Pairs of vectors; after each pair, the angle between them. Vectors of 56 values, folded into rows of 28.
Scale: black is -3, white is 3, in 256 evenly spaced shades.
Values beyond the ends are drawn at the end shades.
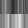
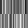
partly aligned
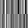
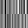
nearly opposite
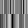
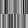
orthogonal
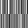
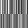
nearly parallel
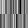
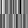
nearly parallel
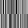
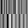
partly opposed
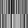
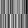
orthogonal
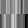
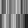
nearly parallel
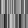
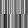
nearly parallel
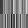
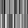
orthogonal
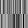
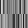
nearly parallel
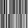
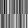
nearly parallel
